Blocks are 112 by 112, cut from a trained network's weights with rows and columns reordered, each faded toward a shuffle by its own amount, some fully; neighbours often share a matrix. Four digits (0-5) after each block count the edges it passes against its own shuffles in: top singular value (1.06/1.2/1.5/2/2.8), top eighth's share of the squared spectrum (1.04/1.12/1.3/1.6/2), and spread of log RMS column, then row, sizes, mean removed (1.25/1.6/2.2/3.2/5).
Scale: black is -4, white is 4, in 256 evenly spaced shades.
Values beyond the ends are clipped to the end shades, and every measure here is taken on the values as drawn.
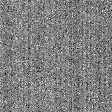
3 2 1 1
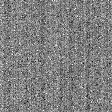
3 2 0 1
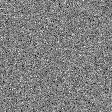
0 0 0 0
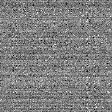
4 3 3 2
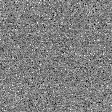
1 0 0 0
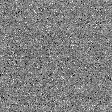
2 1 0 0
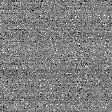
3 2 2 0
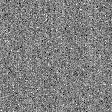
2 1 0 0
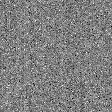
1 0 0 0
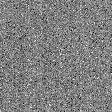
1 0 0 0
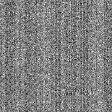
4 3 1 3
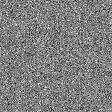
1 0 0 0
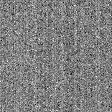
3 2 0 1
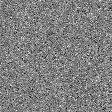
0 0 0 0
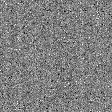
1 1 0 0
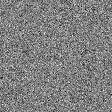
2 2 0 0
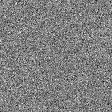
0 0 0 0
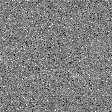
0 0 0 0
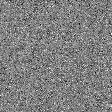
0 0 0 0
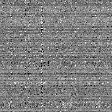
4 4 3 2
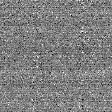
3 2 2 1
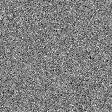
1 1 0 0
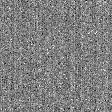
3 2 0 1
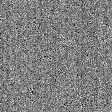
2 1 0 0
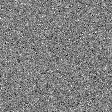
1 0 0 0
